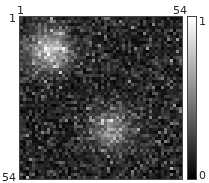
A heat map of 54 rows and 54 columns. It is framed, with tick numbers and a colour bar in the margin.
Ninth with the highest average: top left. Histogram: skewed, a long tail of high values. Average level on the scale: 20%. Bumps: two.
